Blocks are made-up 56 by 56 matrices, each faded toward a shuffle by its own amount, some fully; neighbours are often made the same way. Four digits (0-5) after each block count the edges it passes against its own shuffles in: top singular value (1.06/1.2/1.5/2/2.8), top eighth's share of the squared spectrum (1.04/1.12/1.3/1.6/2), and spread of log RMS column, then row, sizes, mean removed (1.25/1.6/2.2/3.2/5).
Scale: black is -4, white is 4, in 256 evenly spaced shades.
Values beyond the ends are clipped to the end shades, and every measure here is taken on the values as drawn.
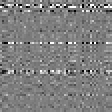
4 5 2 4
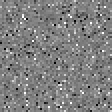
0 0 0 0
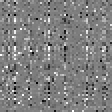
4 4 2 2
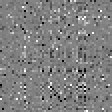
4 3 2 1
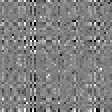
5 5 3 3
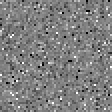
2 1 0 0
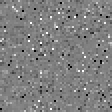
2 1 0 0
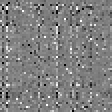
4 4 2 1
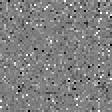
3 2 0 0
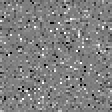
2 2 0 0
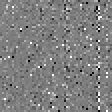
4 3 2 1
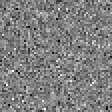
2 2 0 0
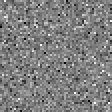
1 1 0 0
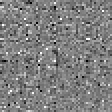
3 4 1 2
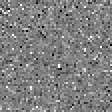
0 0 0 0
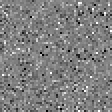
3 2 0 0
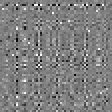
5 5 3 3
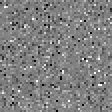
1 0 0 0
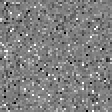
2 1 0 0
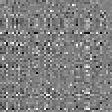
4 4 2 3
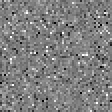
1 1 0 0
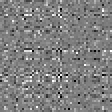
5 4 3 3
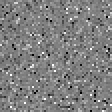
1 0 0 0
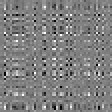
5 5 4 4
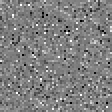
0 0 0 0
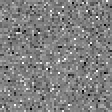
2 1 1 0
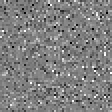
3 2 0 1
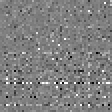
3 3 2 2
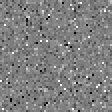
2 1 0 0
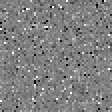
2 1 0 0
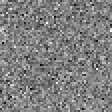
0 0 0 0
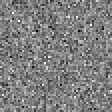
0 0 0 0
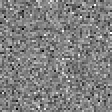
0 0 0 0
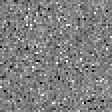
0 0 0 0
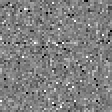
2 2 0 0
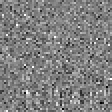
3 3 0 2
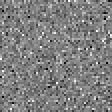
2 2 0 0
